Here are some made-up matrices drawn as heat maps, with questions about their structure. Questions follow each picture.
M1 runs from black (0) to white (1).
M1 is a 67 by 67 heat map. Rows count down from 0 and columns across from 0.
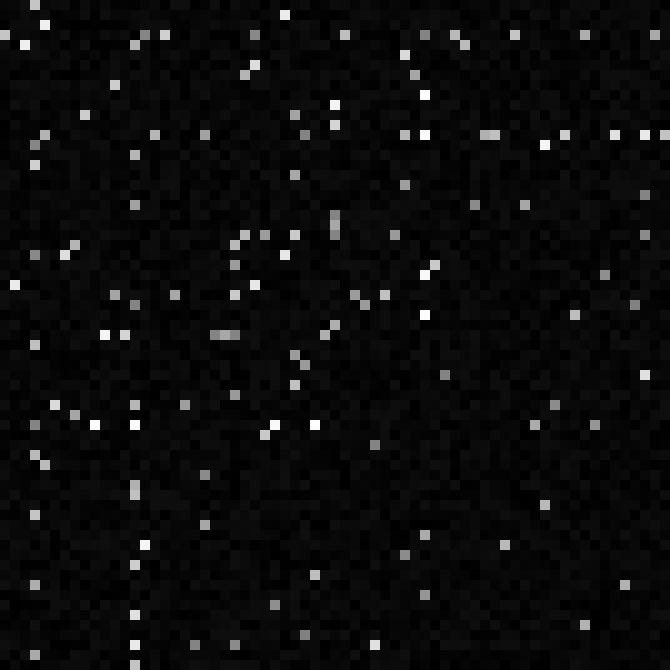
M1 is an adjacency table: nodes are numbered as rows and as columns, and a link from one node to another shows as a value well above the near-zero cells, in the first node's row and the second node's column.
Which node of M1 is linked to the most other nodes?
node 13
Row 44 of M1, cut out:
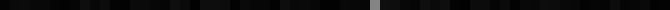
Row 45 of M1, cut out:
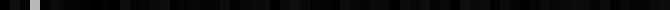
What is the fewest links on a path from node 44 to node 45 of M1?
6
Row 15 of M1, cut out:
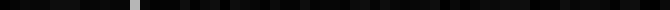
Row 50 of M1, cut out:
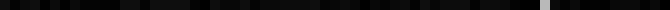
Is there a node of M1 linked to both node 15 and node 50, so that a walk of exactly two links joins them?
no
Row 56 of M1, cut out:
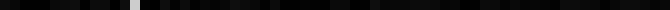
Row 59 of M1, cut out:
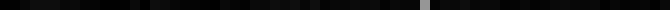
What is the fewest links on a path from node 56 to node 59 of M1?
3
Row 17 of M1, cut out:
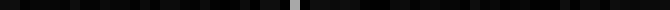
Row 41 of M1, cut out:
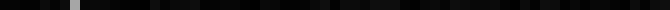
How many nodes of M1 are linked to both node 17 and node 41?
0
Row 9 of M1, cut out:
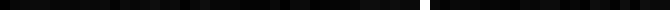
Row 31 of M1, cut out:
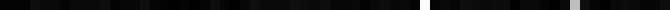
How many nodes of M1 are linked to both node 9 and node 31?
1
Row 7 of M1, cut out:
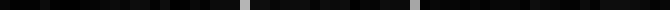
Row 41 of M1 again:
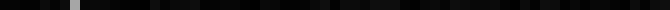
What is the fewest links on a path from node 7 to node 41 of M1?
1
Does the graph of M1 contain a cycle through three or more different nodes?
no
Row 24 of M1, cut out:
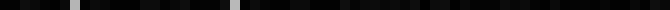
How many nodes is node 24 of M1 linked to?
2
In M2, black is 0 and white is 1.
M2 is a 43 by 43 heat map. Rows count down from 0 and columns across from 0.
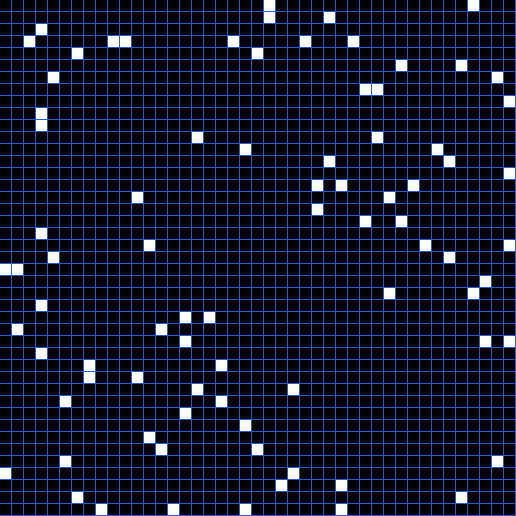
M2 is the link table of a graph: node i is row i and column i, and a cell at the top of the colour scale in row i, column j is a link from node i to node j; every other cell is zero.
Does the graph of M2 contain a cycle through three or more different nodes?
yes
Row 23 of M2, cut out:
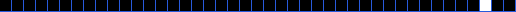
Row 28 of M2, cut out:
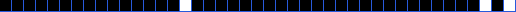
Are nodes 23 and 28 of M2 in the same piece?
yes
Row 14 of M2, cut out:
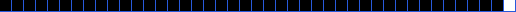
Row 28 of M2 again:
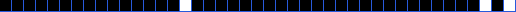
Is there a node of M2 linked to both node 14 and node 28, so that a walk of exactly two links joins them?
yes
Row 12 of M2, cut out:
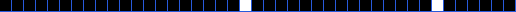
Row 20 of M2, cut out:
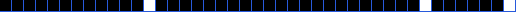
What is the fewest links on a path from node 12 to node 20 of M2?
1
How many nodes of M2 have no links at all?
0
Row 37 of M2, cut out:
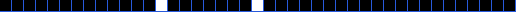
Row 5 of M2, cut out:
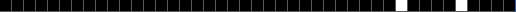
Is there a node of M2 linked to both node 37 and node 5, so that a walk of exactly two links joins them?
no
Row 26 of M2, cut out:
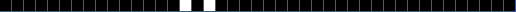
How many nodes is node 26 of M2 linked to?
2
